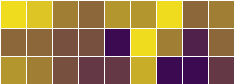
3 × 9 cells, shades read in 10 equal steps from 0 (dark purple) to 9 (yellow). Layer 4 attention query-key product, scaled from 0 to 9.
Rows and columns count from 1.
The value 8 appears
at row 1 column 2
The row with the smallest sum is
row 3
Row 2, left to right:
4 4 3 3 0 9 5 1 4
